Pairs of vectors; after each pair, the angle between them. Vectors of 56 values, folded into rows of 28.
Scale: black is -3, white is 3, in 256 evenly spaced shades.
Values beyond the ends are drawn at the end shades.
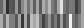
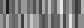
nearly parallel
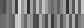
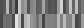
partly aligned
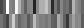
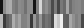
partly aligned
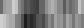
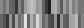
partly opposed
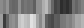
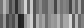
orthogonal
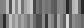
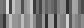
nearly parallel
